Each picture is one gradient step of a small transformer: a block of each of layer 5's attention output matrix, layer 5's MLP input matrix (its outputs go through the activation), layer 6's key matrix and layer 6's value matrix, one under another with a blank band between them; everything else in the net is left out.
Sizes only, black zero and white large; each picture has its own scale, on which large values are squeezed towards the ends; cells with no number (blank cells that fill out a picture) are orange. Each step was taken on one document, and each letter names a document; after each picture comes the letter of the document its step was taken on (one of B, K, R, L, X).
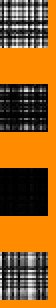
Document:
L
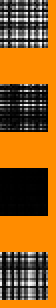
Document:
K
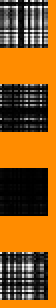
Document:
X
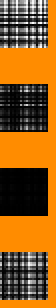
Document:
K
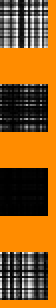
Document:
X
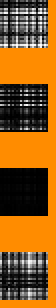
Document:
K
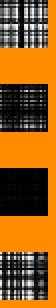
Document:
X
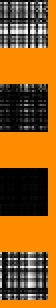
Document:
L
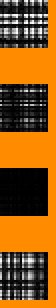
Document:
X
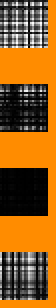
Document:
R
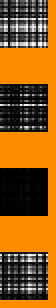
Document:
K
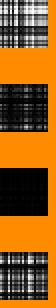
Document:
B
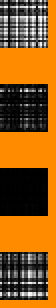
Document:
K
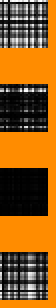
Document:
L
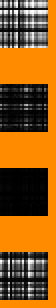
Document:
B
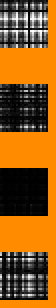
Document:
R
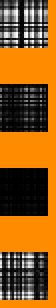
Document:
X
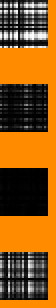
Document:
B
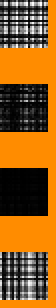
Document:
R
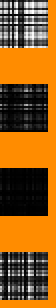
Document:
B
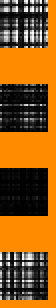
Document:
X
